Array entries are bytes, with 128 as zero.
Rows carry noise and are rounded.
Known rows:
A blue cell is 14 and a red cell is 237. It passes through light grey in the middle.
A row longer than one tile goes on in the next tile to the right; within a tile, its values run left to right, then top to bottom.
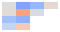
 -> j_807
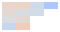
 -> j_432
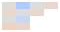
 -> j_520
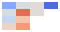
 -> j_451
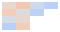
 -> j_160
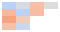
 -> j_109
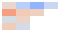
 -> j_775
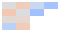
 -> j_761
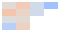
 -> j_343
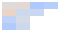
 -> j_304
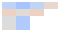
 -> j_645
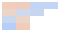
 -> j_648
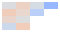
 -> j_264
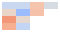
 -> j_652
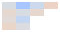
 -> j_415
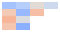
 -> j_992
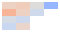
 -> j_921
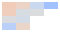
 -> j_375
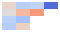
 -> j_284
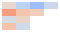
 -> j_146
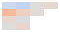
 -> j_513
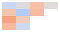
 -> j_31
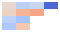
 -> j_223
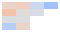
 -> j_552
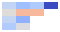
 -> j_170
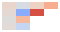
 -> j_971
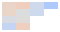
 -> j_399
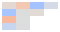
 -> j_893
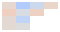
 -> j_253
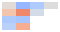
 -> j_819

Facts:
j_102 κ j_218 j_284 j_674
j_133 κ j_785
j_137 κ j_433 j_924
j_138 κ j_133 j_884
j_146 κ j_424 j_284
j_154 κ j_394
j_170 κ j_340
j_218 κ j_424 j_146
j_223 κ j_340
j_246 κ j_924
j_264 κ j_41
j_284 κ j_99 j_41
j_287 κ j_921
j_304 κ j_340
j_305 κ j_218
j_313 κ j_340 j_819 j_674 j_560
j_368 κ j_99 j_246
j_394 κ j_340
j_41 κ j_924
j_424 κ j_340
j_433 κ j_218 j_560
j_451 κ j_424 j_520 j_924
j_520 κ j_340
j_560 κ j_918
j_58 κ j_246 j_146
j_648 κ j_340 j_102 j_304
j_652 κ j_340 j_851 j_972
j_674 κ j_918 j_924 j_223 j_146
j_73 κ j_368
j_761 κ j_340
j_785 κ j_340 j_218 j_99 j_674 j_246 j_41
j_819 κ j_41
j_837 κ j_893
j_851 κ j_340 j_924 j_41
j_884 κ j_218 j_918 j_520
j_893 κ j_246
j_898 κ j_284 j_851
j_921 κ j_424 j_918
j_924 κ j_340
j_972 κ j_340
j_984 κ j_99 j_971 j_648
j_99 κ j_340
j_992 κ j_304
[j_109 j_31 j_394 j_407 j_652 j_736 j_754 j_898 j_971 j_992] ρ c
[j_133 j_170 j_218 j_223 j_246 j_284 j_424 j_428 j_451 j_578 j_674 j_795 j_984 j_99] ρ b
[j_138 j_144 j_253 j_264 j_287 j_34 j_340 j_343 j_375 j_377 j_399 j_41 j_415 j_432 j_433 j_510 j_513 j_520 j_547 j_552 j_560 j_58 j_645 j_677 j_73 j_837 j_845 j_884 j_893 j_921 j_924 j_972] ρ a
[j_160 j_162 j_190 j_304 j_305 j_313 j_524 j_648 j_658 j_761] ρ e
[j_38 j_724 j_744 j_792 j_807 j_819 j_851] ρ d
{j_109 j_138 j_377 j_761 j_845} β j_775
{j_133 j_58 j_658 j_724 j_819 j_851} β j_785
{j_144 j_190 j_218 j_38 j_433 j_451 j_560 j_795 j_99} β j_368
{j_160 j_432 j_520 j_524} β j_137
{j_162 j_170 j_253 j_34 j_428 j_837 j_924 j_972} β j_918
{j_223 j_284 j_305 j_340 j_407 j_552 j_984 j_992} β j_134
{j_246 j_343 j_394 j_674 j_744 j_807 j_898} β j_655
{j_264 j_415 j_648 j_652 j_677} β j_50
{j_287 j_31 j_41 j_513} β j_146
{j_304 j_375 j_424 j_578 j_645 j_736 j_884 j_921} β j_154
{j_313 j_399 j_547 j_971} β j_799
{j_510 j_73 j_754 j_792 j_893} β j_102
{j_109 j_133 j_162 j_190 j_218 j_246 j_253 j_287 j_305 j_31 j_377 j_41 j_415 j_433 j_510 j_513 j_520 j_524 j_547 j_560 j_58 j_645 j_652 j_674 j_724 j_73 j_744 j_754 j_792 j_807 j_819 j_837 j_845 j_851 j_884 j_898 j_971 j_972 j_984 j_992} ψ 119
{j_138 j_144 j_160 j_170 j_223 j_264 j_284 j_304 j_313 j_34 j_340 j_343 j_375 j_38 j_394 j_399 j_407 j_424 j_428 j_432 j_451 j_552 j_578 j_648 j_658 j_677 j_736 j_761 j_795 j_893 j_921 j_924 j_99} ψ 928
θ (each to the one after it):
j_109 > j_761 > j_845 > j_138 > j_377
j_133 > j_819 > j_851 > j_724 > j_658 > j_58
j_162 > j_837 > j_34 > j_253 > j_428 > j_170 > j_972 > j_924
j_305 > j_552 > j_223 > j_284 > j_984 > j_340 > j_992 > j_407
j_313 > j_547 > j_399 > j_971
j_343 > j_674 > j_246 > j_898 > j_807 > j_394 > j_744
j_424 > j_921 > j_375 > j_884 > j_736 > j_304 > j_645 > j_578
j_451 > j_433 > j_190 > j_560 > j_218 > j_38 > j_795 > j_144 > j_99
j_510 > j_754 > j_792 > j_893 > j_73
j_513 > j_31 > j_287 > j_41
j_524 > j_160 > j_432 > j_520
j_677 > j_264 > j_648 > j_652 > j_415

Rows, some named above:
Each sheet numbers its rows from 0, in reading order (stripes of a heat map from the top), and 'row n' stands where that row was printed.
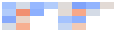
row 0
j_38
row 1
j_807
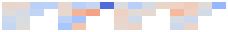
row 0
j_658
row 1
j_223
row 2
j_845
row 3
j_921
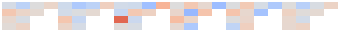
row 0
j_547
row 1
j_73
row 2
j_837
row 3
j_736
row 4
j_313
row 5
j_845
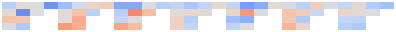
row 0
j_394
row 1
j_433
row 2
j_218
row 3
j_58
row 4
j_744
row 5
j_287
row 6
j_924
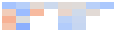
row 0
j_992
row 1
j_340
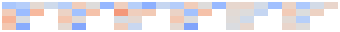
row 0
j_992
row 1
j_407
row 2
j_134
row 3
j_407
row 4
j_138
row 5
j_884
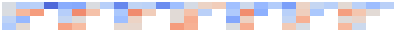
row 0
j_428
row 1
j_218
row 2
j_99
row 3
j_433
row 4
j_38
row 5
j_144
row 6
j_137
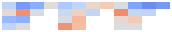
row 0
j_744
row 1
j_560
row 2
j_154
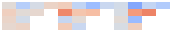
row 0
j_845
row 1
j_918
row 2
j_246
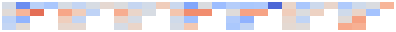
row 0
j_984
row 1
j_305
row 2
j_162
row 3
j_674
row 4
j_578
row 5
j_253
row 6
j_190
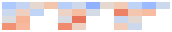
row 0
j_560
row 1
j_368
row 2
j_918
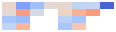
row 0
j_724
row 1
j_223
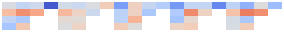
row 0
j_424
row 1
j_524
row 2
j_144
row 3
j_795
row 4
j_133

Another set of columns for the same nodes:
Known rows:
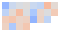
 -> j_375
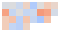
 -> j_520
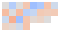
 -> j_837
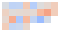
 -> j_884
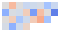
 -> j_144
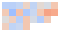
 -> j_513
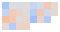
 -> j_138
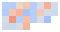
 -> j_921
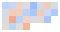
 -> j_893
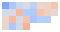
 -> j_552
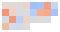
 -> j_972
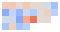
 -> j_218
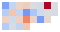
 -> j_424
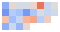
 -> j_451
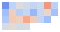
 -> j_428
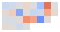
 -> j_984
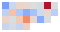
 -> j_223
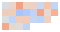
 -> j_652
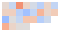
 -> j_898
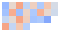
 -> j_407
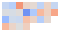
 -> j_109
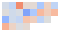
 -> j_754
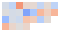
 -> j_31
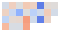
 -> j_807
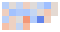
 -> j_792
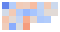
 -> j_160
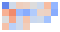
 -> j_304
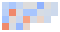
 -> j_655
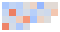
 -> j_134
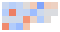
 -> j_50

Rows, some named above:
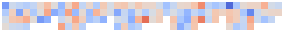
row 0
j_578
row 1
j_407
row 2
j_218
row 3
j_190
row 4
j_313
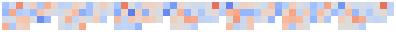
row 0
j_736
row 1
j_264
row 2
j_99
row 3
j_170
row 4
j_304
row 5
j_924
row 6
j_170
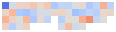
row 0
j_648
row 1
j_246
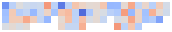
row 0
j_428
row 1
j_761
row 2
j_407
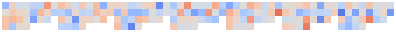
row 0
j_340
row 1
j_433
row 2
j_368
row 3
j_394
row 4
j_305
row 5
j_819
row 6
j_795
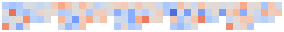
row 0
j_154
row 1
j_560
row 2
j_218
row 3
j_795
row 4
j_992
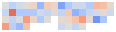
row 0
j_137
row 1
j_284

